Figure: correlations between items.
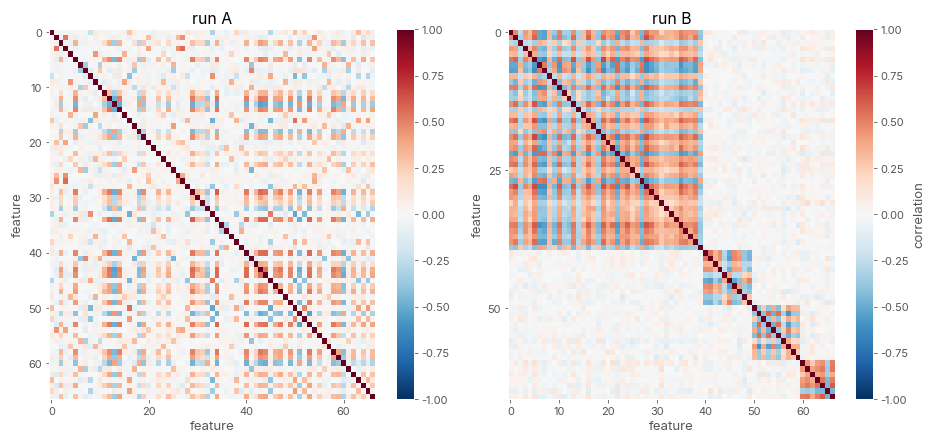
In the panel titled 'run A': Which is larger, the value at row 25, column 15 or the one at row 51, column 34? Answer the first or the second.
the first
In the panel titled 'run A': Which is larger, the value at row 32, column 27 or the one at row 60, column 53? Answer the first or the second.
the first
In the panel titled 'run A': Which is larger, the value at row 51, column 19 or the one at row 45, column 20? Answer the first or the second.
the second
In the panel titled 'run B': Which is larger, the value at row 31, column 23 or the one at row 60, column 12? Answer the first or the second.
the first
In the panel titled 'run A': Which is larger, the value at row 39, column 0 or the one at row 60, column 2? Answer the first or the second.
the first
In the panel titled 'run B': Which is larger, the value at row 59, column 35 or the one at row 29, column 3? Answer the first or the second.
the second
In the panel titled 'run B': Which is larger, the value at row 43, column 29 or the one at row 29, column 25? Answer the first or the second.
the second
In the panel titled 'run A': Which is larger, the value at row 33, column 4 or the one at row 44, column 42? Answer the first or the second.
the second
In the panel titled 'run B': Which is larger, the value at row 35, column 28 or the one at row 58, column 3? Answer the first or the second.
the first
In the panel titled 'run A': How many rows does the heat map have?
67
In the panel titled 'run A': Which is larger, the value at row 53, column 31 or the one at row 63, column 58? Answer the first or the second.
the first
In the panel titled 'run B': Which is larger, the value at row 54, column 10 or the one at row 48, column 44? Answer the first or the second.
the second
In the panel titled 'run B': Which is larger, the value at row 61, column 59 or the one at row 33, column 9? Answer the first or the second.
the first
